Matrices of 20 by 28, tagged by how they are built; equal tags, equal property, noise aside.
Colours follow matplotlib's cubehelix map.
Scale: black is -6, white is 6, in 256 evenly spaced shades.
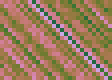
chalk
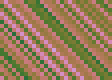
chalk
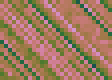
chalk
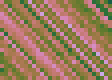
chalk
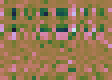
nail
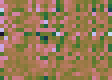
nail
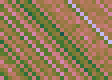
chalk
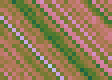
chalk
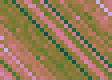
chalk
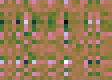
nail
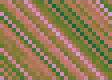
chalk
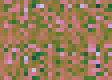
nail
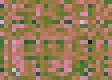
nail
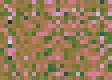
nail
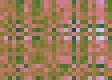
nail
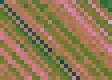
chalk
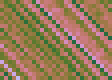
chalk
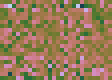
nail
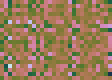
nail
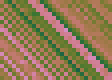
chalk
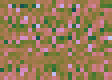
nail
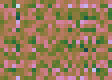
nail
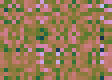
nail
